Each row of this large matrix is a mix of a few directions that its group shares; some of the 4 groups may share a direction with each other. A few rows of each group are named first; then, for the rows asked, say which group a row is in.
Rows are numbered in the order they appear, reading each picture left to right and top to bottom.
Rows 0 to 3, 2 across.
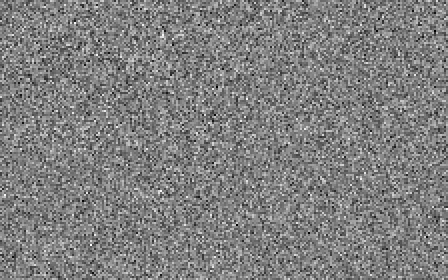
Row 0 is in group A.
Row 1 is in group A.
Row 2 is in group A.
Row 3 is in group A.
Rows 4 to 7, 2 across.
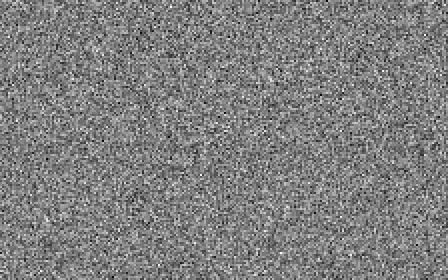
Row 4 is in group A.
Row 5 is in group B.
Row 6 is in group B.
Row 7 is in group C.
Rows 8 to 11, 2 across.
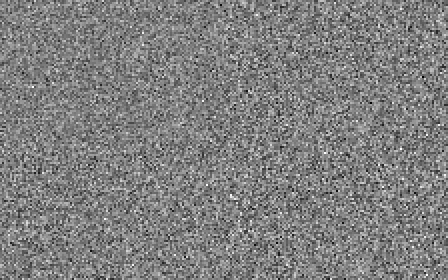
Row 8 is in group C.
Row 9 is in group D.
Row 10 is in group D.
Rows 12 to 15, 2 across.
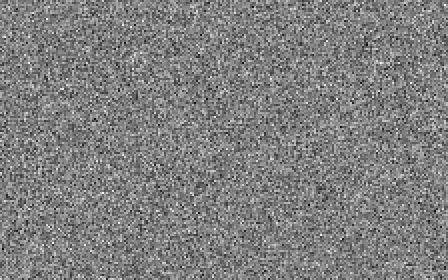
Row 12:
B
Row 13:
C
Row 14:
D
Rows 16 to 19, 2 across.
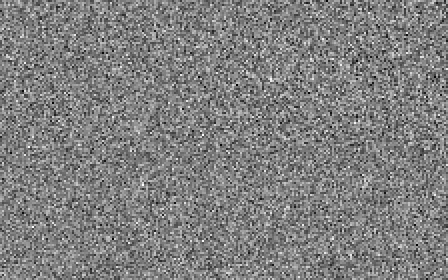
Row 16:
D
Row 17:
A
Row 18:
C
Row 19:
C
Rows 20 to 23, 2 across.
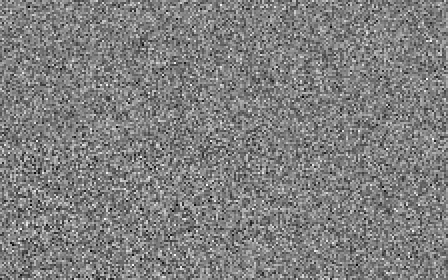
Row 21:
B
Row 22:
D
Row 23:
D
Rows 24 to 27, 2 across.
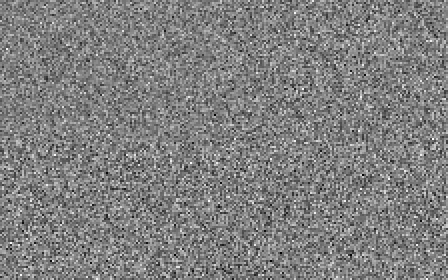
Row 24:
A
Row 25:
B
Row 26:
D
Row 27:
C
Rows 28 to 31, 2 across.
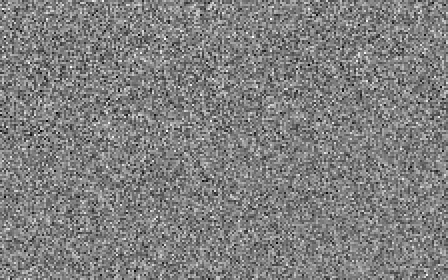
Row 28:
C
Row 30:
B
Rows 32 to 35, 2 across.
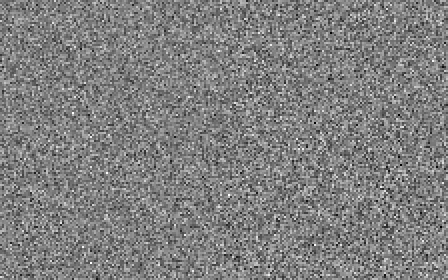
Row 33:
D
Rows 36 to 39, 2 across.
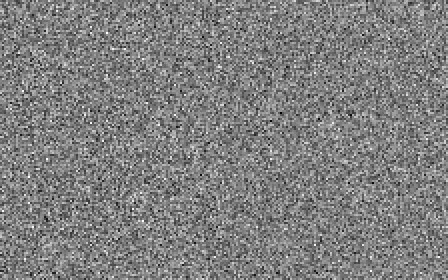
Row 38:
B
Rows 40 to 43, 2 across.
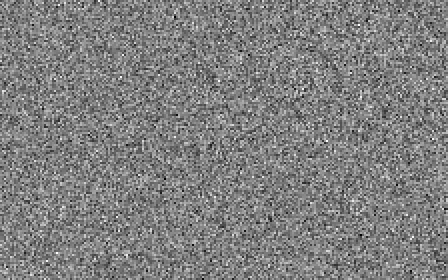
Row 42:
C
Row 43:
A
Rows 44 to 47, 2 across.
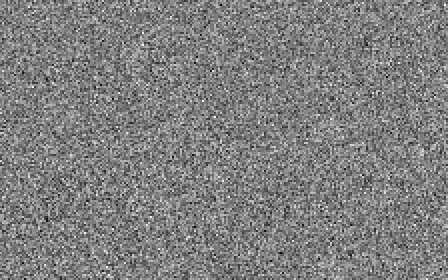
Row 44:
C
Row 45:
C
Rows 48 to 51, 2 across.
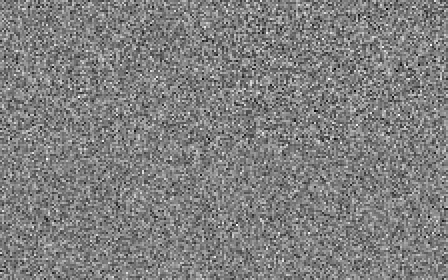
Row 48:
B
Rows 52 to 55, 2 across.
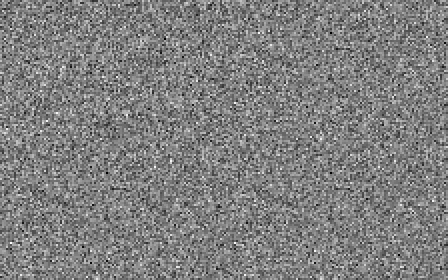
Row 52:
C
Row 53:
D
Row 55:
D
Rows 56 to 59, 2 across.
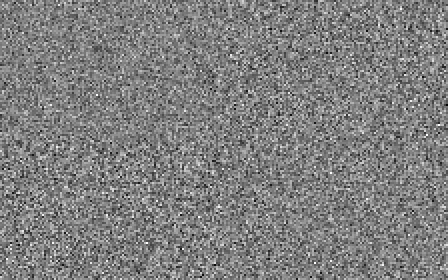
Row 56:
A
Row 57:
D
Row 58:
D
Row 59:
D
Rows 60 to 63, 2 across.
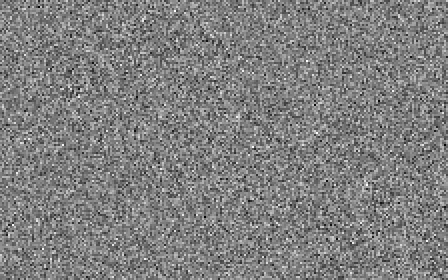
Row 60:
B
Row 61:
A
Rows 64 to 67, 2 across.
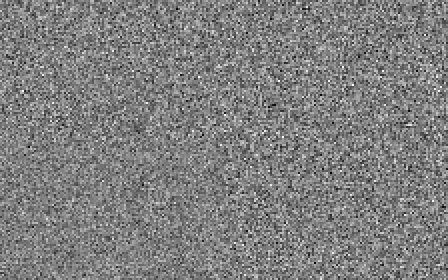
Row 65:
A
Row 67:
D
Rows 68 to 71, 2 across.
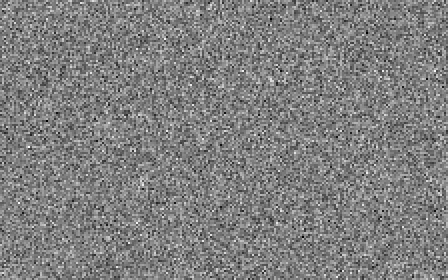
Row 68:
C
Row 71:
B
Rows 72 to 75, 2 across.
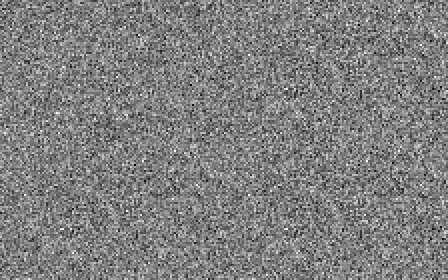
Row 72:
C
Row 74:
B
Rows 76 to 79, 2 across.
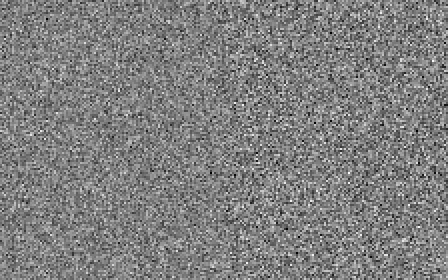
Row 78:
A
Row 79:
A
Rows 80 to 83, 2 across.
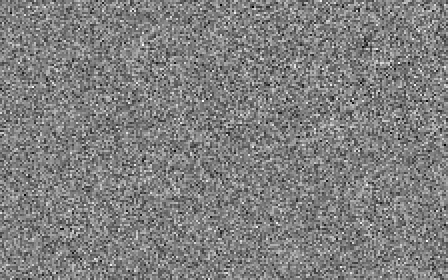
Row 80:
C
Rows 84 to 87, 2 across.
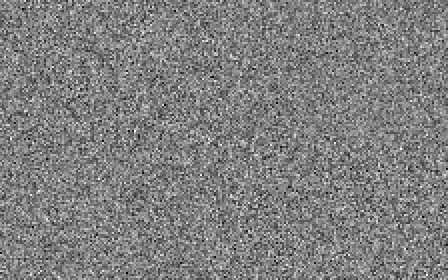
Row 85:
D
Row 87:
D
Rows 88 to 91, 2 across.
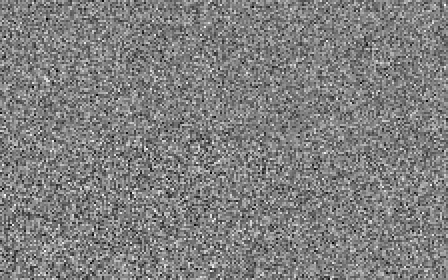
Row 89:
C
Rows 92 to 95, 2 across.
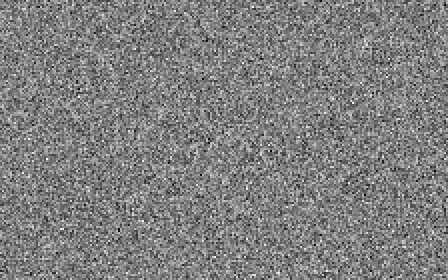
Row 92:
B
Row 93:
C
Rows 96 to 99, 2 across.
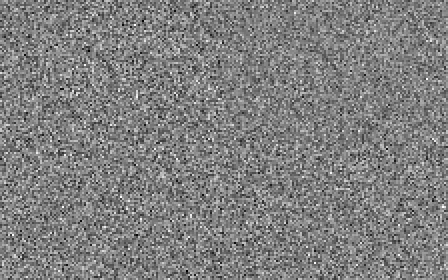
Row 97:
B
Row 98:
A
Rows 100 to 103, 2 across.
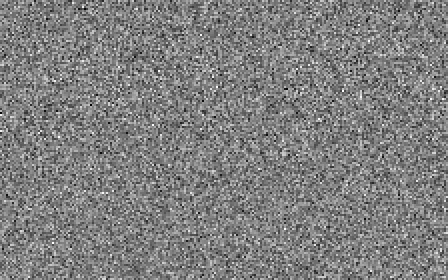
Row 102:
D
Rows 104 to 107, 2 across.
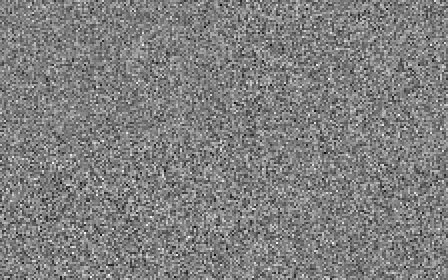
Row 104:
C
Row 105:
D
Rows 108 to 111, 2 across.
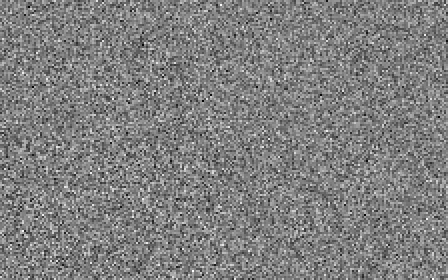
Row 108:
C
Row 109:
A
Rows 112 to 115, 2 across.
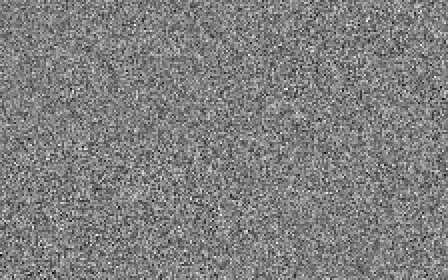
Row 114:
A
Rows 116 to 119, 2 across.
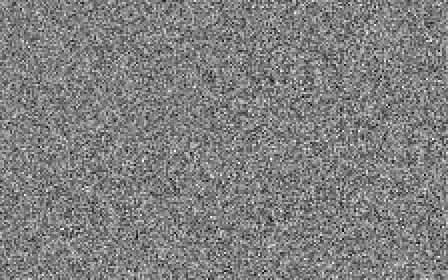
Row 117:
B
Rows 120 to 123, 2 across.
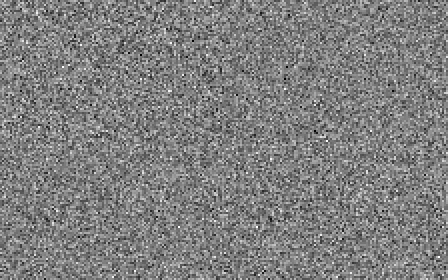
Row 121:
A
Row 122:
B
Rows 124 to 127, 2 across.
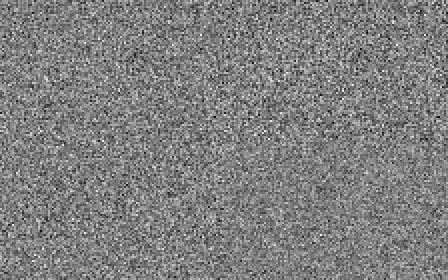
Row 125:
C
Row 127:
A
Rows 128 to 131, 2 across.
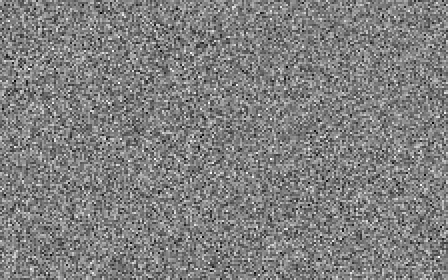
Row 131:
B
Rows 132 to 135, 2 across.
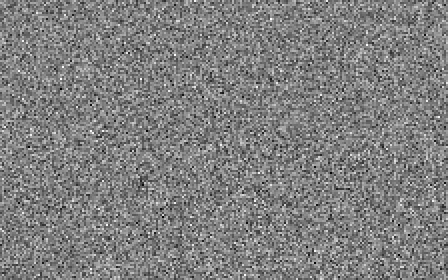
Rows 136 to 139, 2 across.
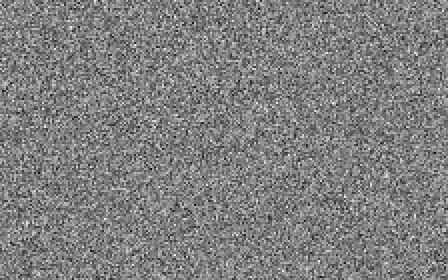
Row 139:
A
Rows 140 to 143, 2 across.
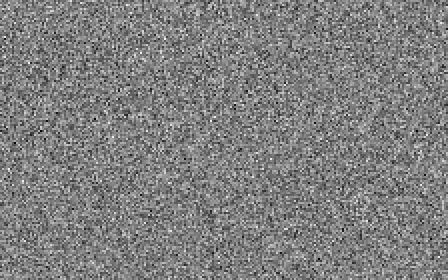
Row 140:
C
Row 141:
D
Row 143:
B
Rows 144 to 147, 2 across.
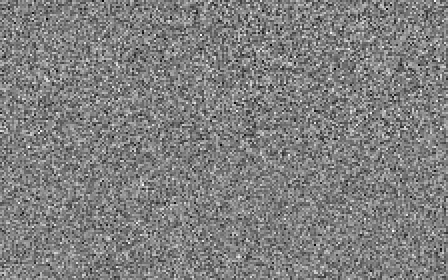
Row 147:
A
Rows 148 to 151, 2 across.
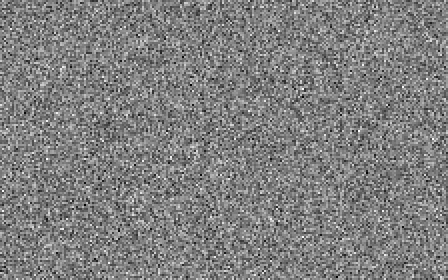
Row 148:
C
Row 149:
B
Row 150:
B
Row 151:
B
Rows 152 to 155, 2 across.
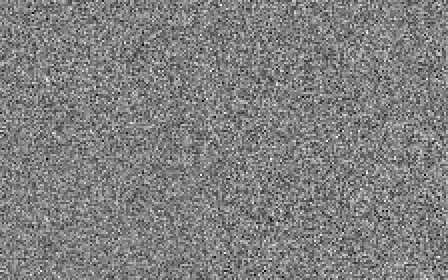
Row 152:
C
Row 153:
B
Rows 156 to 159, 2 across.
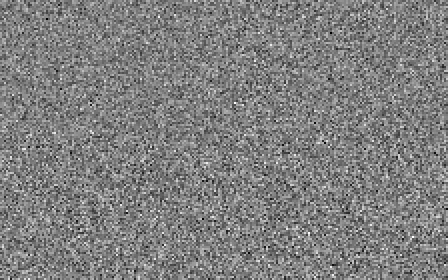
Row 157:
D
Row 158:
B
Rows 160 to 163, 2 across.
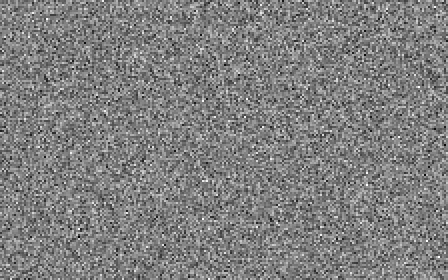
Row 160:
B
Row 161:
A
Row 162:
B
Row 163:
C
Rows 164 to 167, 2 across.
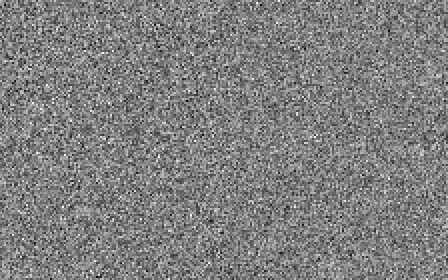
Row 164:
D
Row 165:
A
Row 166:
A
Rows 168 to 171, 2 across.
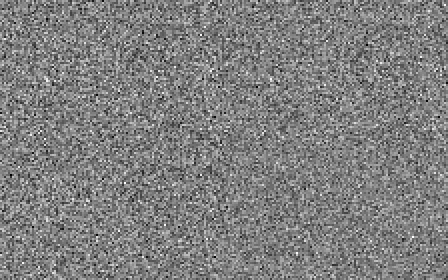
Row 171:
A
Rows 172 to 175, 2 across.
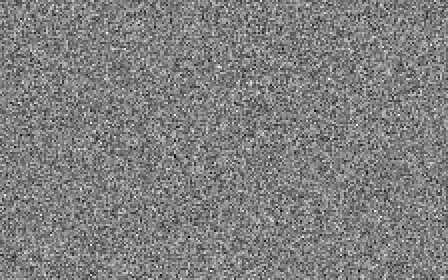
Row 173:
D
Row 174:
A
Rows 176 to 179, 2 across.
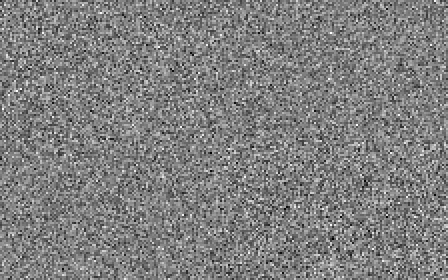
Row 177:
D
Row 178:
A
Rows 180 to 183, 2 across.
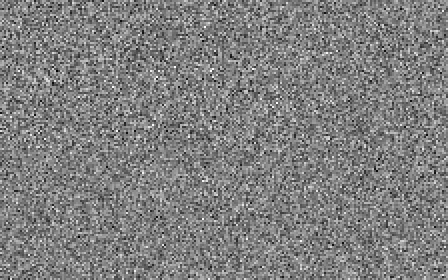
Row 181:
D
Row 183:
A
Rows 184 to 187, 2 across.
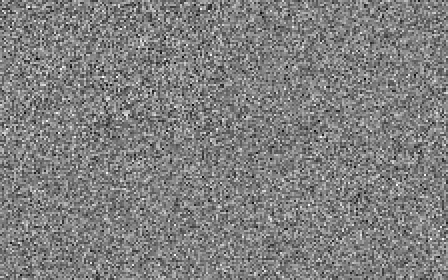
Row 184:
C
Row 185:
A
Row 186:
D
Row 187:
B
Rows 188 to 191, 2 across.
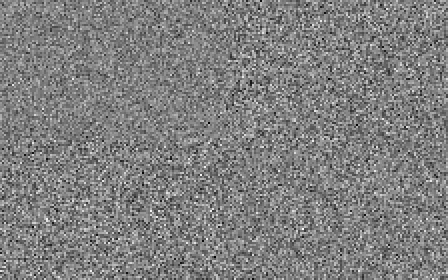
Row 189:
D
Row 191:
B
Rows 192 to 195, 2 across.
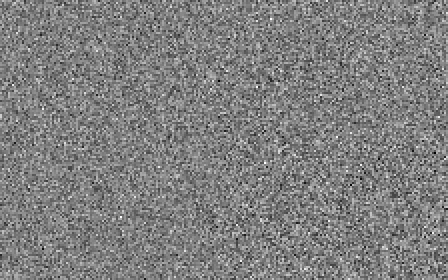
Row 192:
A
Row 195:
A
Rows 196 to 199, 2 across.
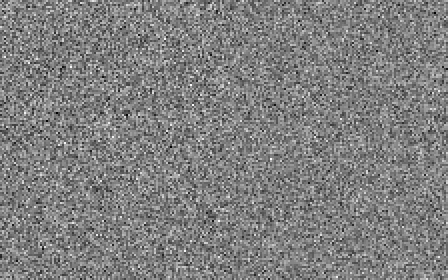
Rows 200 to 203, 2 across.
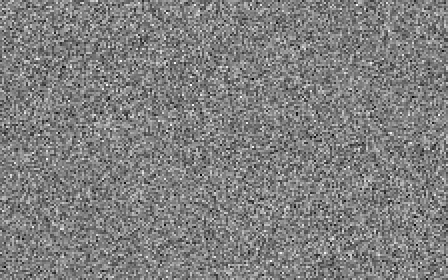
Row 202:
A
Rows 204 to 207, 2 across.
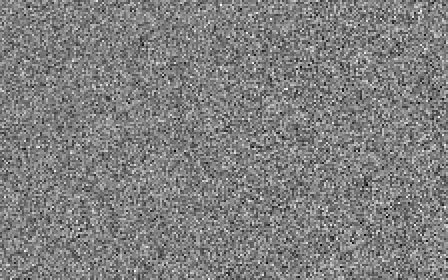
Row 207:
C
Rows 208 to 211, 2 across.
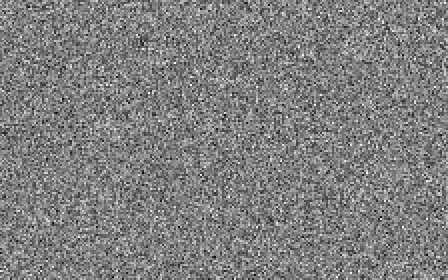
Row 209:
A
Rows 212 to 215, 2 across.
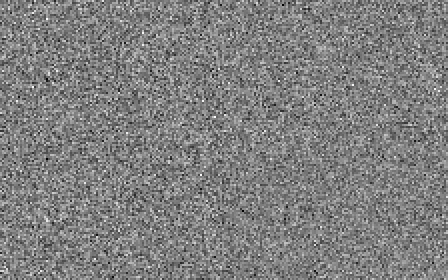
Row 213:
A
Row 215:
A
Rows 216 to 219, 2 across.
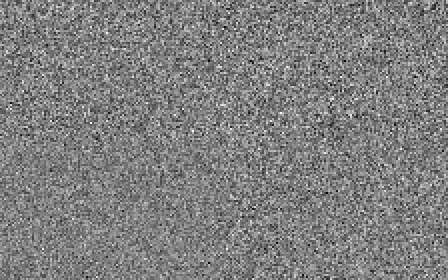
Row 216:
D
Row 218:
A
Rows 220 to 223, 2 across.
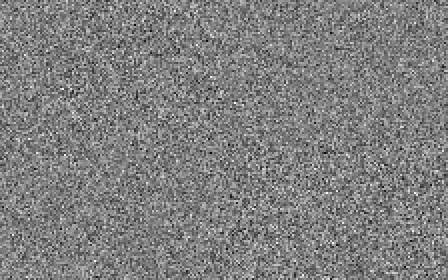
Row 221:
D
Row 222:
A
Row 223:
D
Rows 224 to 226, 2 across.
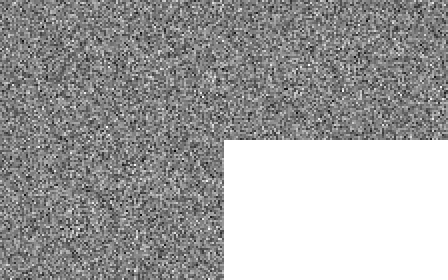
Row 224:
A
